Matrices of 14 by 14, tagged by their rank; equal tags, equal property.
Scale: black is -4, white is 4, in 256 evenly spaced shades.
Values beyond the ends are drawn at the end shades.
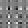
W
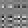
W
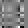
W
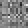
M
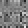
M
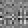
M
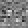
M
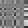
W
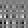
W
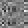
M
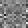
M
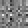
M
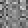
M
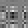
W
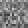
M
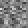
M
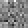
M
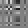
W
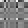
W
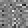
M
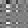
W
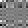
W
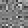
M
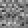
M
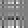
W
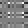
W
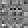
M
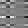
W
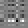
W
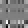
W
